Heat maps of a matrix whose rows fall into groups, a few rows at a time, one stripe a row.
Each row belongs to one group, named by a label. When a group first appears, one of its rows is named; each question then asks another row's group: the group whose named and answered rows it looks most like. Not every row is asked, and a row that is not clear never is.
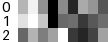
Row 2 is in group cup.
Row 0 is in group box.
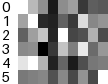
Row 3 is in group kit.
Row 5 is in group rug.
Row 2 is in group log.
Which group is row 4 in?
box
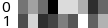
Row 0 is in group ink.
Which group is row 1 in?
kit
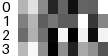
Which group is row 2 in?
rug
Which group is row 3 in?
box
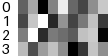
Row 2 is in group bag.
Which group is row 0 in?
cup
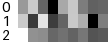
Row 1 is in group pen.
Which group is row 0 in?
ink
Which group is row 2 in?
box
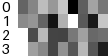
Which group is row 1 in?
ink
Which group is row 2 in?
pen
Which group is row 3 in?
box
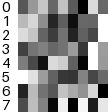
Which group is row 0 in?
log
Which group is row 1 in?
rug
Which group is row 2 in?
rug
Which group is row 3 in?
log
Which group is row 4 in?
cup
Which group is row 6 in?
bag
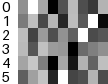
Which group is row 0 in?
ink
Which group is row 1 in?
bag
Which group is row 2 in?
pen
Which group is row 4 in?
rug
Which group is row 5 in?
log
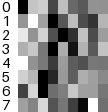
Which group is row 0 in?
log
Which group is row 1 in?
ink
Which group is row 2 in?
pen
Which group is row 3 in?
rug
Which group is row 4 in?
box
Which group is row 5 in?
kit
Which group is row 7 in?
log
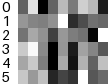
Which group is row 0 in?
bag
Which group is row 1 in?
cup
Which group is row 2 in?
rug
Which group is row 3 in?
box
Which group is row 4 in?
rug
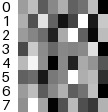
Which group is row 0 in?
bag
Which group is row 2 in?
ink
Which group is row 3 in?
bag
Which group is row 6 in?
bag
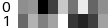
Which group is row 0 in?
kit
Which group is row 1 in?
cup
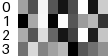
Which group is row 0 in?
pen
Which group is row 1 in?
log
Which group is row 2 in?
pen
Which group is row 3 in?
cup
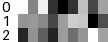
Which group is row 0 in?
pen
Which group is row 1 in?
ink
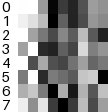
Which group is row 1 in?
box
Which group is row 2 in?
box
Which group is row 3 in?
kit
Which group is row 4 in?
pen
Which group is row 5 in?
bag
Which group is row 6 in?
rug
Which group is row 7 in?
pen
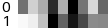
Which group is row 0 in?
log
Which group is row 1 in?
box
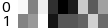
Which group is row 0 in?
pen
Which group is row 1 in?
log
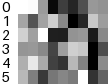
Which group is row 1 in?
cup
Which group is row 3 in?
ink
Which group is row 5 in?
kit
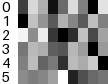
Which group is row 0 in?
ink
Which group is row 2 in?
pen
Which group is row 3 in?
ink
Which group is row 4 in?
bag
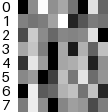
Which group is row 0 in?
log
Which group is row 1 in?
cup
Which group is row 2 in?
bag
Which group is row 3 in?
rug
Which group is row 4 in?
ink
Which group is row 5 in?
kit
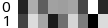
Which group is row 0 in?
bag
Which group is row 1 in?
ink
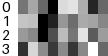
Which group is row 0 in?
ink
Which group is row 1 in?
kit
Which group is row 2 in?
kit
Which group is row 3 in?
log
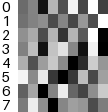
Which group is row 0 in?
bag
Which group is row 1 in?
rug
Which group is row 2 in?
bag
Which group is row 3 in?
bag
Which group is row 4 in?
cup
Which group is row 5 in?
pen
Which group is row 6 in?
cup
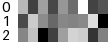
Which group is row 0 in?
pen
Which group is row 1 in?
bag
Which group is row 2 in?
kit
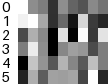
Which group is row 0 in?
box
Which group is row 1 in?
box
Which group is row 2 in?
rug
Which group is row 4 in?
log
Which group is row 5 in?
bag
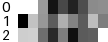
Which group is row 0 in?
box
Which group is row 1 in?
log
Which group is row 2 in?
rug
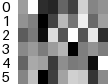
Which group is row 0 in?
kit
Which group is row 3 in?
cup
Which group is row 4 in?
rug
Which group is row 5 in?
kit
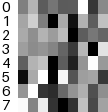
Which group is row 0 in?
kit
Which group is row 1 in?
rug
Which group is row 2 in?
cup
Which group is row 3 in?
rug
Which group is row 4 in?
log
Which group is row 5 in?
log
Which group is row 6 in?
kit
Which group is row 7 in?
pen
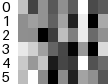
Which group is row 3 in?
rug
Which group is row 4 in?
pen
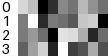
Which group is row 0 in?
kit
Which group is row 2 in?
ink
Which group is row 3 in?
log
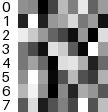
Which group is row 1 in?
bag
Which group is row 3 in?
cup
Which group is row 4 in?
ink
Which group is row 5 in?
ink
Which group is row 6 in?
box
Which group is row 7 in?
kit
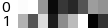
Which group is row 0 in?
box
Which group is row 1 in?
pen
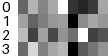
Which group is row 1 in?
cup
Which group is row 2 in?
pen
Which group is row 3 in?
cup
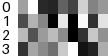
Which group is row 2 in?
cup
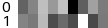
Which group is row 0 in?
cup
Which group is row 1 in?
pen
